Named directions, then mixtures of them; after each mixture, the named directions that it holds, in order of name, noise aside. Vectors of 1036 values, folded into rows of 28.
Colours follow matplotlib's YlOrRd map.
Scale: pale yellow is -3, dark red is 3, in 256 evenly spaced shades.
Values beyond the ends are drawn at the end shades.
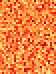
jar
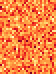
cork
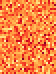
cork, jar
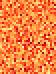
cork, jar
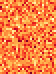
cork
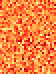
cork, jar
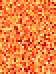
cork, jar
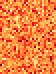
cork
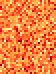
cork, jar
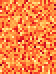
cork, jar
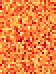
cork, jar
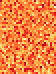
jar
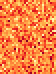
cork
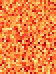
cork, jar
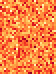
cork, jar
